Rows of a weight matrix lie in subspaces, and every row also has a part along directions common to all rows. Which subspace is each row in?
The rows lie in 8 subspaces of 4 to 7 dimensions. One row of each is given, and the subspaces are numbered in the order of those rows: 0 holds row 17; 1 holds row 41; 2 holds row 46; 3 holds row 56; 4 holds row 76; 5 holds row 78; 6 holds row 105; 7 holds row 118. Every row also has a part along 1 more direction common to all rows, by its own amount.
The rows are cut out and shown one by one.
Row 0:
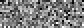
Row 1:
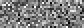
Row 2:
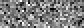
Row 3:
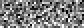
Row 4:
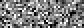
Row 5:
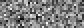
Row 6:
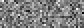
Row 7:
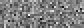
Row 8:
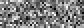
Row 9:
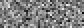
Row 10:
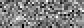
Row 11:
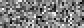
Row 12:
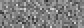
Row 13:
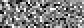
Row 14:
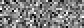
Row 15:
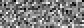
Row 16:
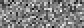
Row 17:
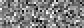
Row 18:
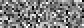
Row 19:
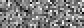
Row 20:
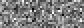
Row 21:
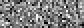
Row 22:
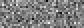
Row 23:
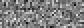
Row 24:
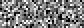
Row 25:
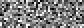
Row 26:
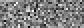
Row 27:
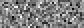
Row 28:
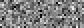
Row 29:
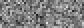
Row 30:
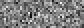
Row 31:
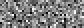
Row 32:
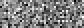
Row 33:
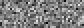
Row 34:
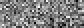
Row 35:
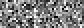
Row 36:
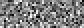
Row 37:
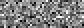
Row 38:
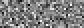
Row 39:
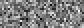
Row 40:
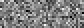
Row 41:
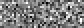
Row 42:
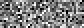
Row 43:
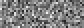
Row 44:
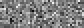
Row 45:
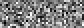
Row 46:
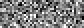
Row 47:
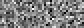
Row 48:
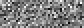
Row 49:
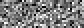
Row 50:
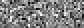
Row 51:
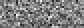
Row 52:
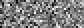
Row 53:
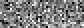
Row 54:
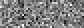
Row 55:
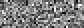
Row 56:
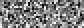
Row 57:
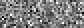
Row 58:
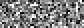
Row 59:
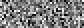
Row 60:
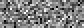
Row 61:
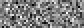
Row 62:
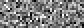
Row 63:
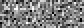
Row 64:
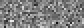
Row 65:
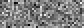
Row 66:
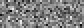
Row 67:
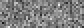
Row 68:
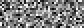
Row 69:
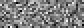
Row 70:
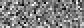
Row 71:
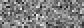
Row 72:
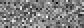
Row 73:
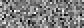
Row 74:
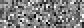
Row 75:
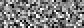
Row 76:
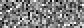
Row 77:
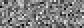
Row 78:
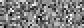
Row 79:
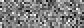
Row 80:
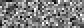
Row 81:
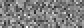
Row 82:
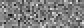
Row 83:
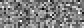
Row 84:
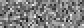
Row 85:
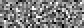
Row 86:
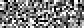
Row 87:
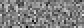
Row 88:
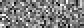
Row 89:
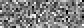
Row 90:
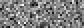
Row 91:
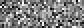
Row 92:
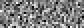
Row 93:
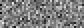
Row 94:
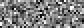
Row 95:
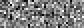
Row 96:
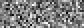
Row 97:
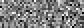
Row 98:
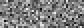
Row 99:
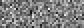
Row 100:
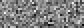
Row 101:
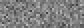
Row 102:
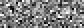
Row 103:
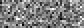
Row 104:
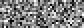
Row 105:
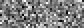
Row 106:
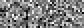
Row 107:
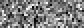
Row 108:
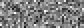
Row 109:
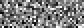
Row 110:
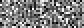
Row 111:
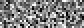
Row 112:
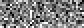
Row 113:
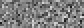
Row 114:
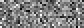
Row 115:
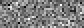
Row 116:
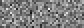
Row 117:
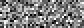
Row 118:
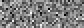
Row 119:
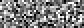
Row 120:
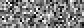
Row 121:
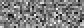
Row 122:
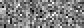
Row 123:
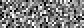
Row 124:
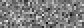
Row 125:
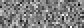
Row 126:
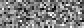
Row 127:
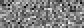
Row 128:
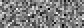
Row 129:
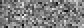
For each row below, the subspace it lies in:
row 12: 0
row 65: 4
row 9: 5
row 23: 1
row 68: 3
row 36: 4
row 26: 3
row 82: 3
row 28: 2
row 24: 0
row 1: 6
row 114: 2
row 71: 4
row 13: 0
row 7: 5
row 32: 3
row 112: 7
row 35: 6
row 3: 1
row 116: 7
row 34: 4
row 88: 4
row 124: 1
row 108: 2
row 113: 1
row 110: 4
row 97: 2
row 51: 1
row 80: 3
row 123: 7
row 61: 3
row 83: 5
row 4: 1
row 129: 0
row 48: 6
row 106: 5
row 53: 4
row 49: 4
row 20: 1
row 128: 7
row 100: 1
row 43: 0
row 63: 1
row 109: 0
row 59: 7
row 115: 6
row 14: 6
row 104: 5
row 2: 0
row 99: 7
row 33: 2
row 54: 0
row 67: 4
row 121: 3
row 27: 3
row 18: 6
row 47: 6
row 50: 7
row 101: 4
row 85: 1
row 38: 0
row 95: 7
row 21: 4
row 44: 5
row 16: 6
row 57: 7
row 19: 5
